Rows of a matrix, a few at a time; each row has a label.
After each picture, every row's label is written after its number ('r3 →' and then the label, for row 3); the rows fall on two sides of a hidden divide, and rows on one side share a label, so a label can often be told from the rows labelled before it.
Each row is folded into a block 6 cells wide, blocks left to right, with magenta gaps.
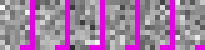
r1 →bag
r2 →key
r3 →key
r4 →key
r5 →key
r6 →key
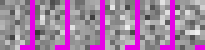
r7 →key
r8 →key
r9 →key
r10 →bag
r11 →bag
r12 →key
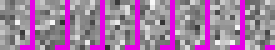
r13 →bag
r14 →bag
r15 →key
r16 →key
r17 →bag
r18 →key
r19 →key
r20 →key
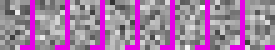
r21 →key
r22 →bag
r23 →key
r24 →key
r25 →bag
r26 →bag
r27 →key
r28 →key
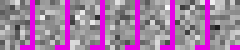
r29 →key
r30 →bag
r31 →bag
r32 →bag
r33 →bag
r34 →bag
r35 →key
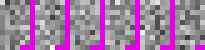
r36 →key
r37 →key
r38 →bag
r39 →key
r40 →key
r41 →key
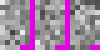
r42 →bag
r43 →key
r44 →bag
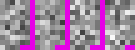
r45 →bag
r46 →key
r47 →bag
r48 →bag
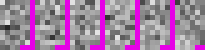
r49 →key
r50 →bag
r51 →bag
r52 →bag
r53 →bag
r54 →bag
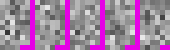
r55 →key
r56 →key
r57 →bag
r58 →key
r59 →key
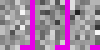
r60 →bag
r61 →key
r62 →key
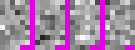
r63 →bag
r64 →key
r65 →bag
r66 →bag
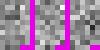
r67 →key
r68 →key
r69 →key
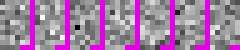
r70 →bag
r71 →bag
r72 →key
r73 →bag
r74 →bag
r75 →key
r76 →bag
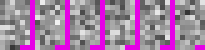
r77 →bag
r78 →bag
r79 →key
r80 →key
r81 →bag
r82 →key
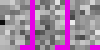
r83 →bag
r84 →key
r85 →key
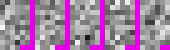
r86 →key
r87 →bag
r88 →key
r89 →key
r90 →bag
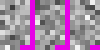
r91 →bag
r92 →bag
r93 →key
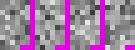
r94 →key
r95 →bag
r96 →bag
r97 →key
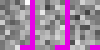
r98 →key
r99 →key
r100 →key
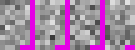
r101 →key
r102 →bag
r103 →key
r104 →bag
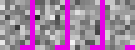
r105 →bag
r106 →key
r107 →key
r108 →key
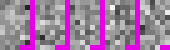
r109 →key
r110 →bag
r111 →key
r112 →key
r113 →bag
